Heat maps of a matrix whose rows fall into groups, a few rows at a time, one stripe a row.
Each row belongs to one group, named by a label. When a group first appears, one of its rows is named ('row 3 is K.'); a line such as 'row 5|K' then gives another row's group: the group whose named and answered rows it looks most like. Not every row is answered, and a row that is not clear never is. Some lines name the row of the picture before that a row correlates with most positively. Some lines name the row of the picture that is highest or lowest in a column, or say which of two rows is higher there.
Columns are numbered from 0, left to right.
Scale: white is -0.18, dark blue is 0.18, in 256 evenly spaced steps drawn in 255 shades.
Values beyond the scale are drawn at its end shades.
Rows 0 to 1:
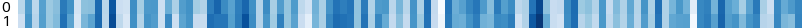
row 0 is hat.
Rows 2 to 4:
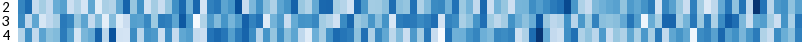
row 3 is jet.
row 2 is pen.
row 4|hat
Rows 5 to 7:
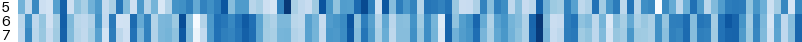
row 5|pen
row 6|hat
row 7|hat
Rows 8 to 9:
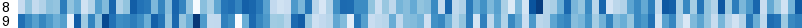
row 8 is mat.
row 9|mat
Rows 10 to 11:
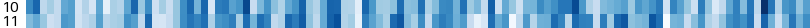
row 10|pen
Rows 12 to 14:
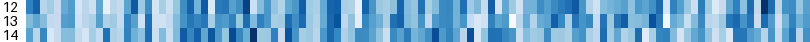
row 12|pen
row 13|pen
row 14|pen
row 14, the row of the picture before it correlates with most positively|11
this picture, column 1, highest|12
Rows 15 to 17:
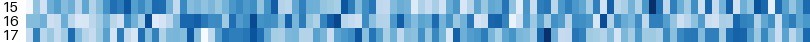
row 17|hat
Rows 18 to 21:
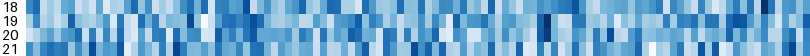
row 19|hat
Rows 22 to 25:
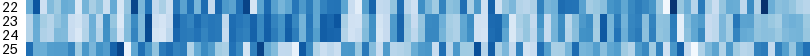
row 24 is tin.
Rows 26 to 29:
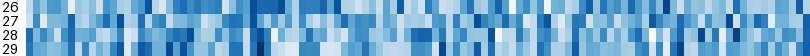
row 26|tin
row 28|jet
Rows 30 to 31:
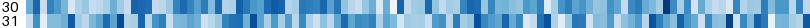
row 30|tin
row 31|hat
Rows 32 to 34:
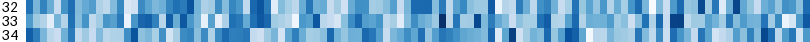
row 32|jet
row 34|pen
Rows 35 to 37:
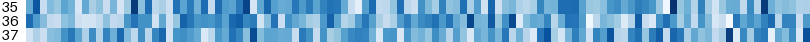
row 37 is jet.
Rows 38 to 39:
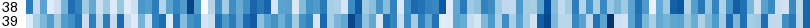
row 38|jet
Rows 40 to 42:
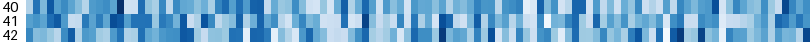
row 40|hat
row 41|mat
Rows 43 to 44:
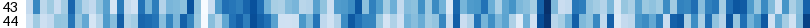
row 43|hat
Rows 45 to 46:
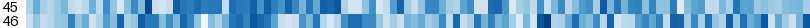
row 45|tin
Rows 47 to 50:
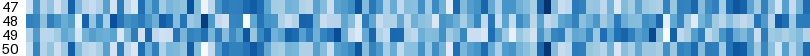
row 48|mat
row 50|hat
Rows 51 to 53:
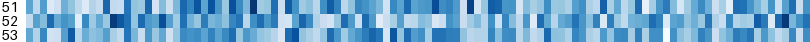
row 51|pen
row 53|pen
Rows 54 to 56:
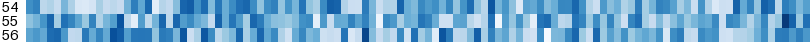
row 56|mat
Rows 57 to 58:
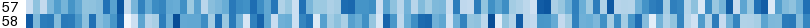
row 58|jet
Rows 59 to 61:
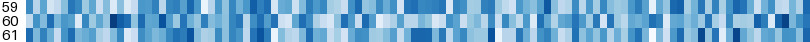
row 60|mat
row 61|jet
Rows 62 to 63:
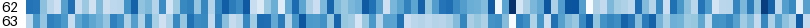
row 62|pen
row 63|tin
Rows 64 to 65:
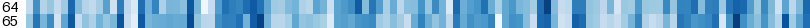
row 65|hat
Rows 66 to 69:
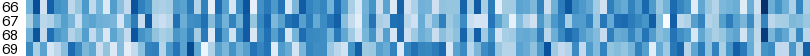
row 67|tin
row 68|tin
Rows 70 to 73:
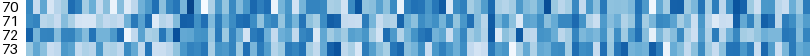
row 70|jet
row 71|pen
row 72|jet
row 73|pen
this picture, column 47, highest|70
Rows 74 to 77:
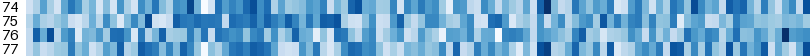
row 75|tin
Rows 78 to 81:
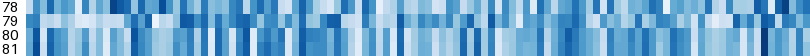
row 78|mat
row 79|pen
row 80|tin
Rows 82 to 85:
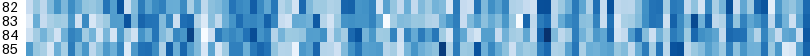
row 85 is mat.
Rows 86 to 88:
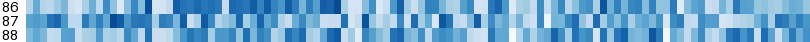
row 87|mat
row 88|pen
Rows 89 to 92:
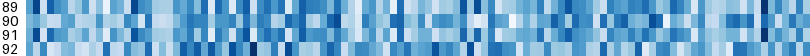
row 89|tin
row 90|pen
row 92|pen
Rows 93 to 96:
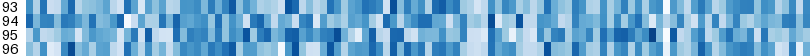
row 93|pen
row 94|jet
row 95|tin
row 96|pen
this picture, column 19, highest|94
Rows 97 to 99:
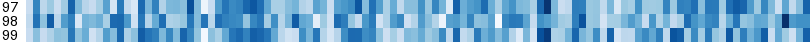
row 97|hat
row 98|hat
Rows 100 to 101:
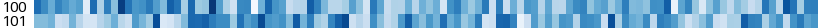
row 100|mat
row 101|pen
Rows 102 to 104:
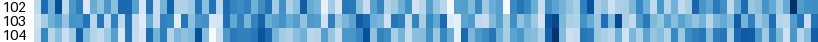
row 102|hat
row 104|hat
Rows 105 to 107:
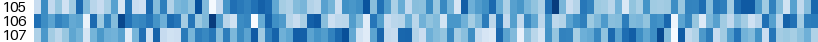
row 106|mat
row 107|tin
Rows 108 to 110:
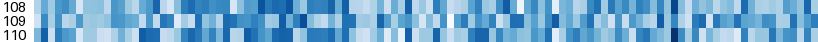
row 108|tin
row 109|hat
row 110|tin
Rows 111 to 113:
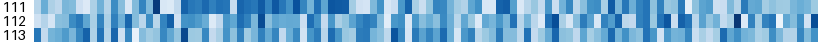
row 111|tin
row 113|jet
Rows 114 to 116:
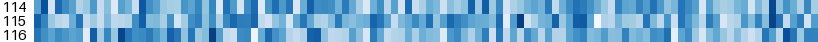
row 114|tin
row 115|pen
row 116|mat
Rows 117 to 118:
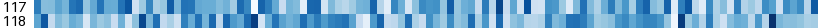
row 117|jet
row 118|tin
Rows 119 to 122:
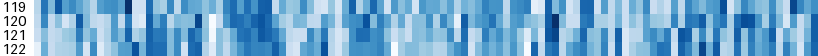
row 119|hat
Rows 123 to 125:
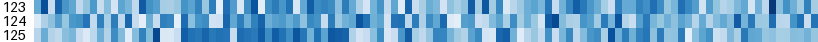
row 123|tin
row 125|tin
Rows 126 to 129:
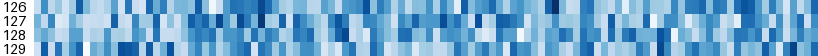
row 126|hat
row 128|pen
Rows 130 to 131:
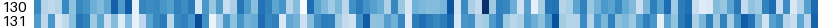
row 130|mat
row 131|jet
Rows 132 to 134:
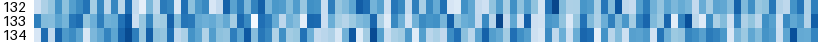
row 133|jet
